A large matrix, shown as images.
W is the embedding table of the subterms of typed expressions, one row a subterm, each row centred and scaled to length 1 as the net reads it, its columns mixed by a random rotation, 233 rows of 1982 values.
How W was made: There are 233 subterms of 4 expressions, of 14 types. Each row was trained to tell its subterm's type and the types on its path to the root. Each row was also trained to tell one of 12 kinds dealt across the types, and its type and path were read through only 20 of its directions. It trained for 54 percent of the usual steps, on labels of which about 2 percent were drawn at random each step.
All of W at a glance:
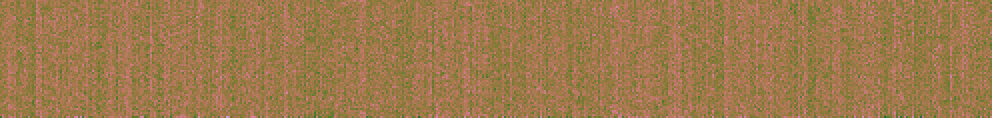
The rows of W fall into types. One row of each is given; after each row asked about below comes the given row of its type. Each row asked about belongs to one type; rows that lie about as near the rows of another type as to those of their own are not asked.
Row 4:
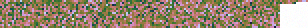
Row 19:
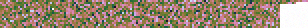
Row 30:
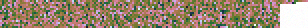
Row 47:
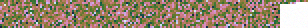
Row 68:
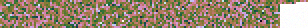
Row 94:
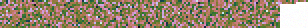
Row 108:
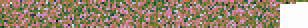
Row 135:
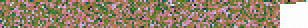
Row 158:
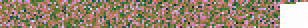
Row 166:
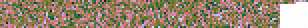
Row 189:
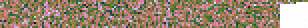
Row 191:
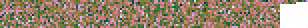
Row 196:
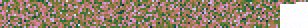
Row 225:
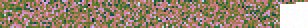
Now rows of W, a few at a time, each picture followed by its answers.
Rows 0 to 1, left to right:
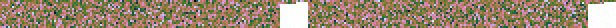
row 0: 166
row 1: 191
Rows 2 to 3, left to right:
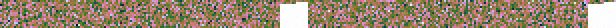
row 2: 196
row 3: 94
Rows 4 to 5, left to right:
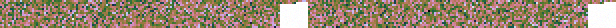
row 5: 94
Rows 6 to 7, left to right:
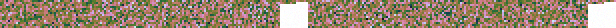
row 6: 108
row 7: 158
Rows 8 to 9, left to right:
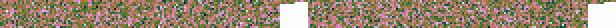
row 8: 94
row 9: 196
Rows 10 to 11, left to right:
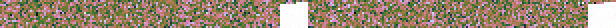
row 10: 189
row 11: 68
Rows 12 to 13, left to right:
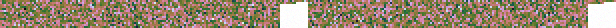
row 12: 225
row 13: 196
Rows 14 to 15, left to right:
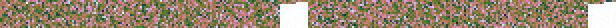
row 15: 94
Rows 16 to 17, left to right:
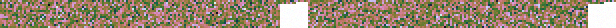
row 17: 225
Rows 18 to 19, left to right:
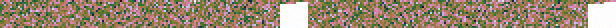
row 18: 19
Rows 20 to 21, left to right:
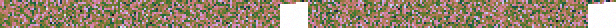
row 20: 47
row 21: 19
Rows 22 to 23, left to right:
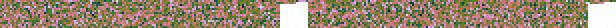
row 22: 196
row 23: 47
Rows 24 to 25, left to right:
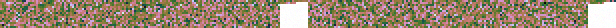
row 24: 166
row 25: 47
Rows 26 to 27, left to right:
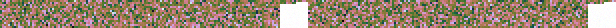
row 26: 225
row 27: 4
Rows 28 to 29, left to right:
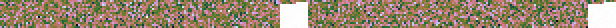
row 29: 94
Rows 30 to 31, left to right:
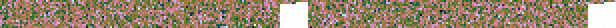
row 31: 135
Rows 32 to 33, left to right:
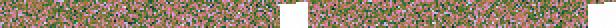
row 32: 166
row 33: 225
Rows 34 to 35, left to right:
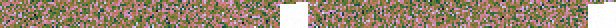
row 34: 166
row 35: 166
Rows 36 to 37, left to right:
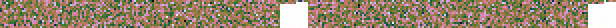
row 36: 189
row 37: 158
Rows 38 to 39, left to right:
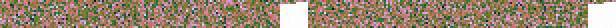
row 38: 166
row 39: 225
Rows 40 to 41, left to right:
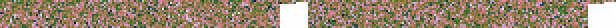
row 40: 4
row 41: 94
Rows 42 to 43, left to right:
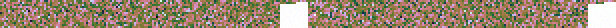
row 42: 4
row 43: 135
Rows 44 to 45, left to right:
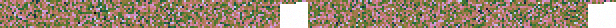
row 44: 191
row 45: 196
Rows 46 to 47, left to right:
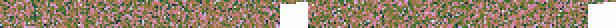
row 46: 30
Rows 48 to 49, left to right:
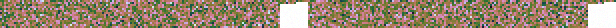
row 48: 4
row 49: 189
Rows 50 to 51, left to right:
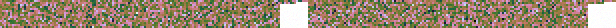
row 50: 225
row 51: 196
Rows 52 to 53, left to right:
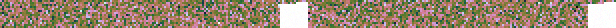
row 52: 158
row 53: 4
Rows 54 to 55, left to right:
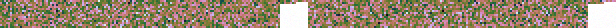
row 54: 68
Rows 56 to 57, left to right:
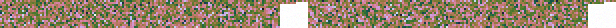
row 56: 30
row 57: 196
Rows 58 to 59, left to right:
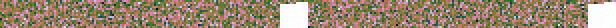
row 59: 68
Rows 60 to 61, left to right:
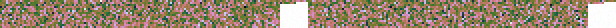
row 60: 4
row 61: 191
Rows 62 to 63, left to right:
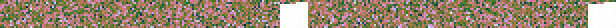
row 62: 108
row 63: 47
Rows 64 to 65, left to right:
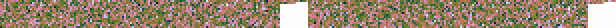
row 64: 19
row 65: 166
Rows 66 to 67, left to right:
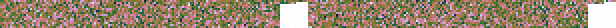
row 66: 19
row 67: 158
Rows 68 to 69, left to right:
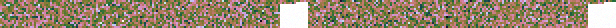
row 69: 19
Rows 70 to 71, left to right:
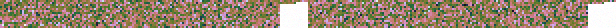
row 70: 4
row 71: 191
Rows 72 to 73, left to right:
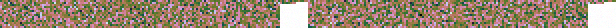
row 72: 225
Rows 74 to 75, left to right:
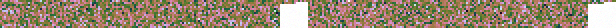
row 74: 225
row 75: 4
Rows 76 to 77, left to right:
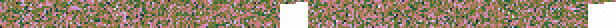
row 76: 68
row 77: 191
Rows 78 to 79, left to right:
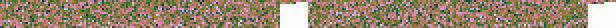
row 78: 30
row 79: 158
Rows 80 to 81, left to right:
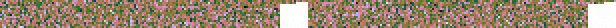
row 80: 225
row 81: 30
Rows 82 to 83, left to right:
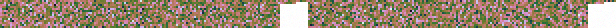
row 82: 196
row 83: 19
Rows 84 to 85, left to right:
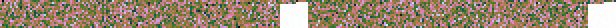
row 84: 191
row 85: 19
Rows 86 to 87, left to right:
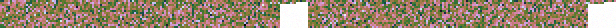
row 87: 135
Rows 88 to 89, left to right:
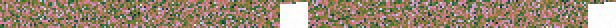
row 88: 189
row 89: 108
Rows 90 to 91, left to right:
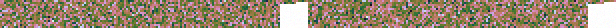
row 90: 225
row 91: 4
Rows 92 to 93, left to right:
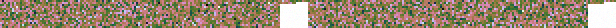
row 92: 191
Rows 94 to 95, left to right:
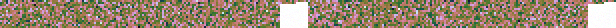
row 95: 158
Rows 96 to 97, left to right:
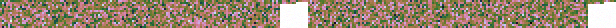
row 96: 135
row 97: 47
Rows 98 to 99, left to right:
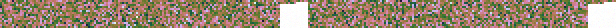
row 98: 94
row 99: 108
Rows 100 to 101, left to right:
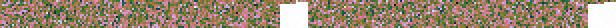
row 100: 166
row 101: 108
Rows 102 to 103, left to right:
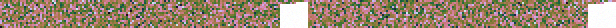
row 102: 225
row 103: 158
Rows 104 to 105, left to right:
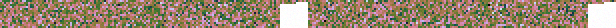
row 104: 196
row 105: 19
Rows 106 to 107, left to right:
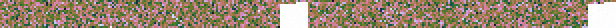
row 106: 158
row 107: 196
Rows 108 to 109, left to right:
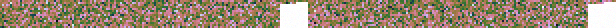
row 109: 166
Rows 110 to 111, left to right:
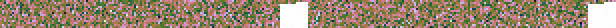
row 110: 191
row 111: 225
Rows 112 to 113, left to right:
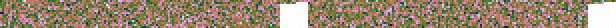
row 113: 19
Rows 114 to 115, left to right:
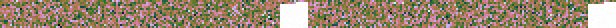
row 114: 191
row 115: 47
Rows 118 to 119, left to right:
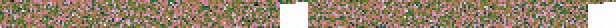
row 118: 94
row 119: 68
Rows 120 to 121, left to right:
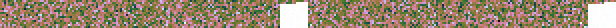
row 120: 225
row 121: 47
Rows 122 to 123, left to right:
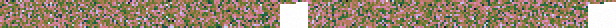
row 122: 30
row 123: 225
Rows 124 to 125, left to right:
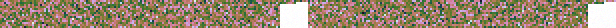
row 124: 19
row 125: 135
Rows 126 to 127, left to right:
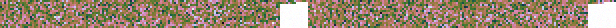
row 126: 191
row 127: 47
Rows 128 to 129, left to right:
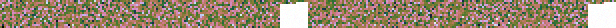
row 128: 108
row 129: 94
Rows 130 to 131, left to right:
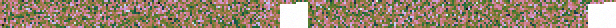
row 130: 189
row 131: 19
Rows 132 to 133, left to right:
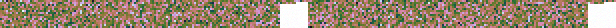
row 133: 30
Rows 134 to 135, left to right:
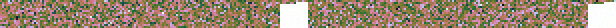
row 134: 189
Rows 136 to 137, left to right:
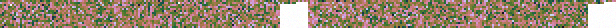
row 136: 135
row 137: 196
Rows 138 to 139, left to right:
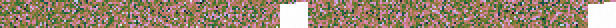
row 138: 68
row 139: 158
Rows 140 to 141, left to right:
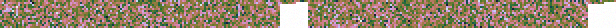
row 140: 47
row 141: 196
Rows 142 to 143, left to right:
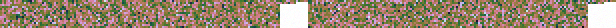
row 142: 189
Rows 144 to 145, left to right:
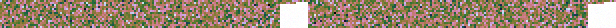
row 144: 166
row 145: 166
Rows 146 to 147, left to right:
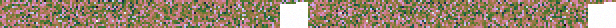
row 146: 191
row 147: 191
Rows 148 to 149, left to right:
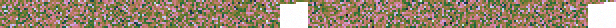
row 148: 94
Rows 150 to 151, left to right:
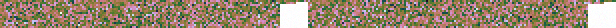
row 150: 19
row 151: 189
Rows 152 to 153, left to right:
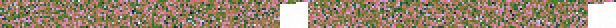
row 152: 135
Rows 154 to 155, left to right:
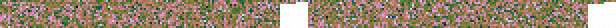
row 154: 196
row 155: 196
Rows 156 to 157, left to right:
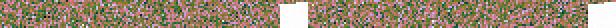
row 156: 166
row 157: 47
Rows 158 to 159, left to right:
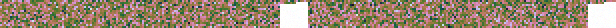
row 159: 135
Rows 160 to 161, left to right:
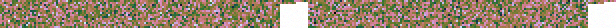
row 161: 166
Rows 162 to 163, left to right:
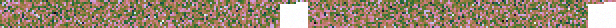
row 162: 135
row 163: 166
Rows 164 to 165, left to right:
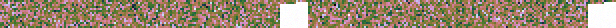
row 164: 94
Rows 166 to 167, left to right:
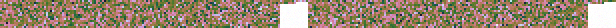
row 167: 196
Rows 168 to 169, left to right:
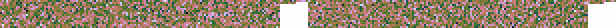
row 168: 68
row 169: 94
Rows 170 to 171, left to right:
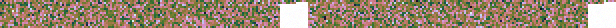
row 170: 191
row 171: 158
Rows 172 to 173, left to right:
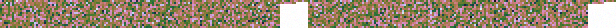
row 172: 191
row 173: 47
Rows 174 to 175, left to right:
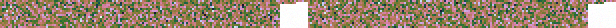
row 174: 196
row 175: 135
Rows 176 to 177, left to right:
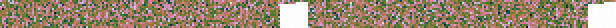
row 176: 166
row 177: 94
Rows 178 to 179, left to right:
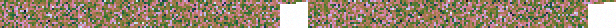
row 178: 30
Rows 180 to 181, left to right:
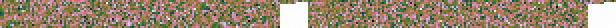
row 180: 94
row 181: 135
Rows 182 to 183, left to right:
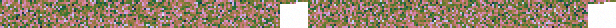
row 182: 108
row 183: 108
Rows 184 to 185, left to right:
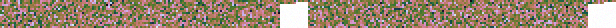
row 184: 108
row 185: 108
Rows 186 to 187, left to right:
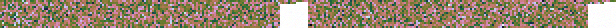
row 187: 189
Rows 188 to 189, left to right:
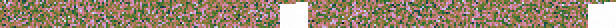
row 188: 108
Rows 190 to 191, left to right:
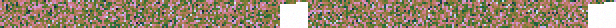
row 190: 196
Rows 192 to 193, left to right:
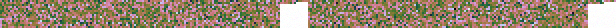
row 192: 196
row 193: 158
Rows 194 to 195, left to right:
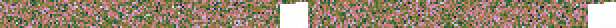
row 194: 47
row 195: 108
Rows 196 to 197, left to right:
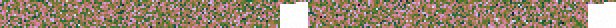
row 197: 158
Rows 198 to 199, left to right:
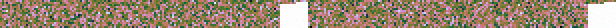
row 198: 158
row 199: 30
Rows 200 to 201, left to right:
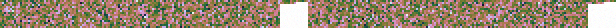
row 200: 47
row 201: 47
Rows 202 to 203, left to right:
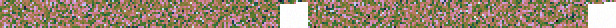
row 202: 225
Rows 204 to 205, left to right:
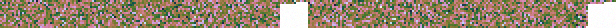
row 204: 191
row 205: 4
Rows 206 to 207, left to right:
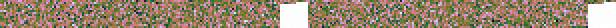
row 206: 158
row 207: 108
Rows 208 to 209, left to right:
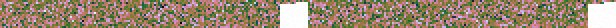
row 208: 94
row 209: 135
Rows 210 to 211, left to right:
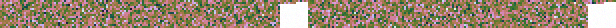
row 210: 191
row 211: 166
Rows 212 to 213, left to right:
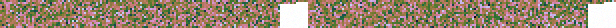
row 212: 166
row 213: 225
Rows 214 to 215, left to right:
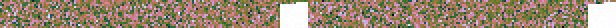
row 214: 19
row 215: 196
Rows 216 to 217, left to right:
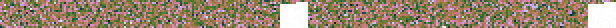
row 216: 225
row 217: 135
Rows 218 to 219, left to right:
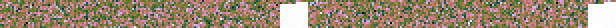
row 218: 108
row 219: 135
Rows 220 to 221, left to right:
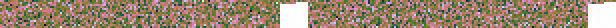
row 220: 19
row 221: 166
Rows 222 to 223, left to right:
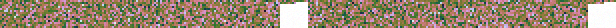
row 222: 94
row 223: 108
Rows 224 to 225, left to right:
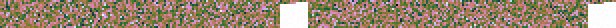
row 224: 19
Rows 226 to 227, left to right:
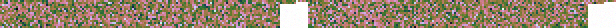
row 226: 94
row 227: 94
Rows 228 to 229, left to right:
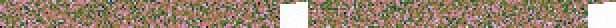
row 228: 191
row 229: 94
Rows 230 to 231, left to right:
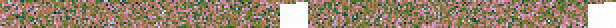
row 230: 189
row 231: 4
